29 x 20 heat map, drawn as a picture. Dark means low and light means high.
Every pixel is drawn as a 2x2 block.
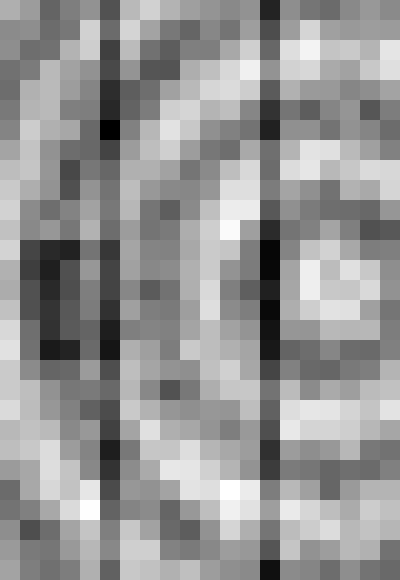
Odd lines: columns 6 and 14. Ninth with the lowest average: middle left. Ninth with the highest average: bottom middle. Rings: centred on the middle right. Odd patch: lower, in the middle left.
